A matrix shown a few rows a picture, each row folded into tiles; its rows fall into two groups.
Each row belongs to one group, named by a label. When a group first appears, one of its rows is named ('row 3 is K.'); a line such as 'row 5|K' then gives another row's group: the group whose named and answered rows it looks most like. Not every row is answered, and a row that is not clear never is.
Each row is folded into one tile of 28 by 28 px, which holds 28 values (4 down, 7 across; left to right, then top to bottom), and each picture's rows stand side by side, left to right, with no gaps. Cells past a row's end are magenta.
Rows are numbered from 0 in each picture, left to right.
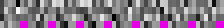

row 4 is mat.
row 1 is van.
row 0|mat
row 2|van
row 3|van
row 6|mat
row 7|mat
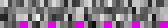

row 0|van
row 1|mat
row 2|van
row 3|van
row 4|mat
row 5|van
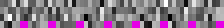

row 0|mat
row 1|mat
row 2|van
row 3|mat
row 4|van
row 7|van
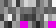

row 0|mat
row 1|van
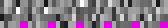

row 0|mat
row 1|mat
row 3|van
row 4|van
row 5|mat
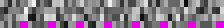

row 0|van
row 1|van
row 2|van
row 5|van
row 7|van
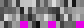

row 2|van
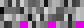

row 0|van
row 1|mat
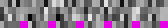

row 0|van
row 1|mat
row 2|van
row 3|mat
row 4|van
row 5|van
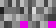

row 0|van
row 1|mat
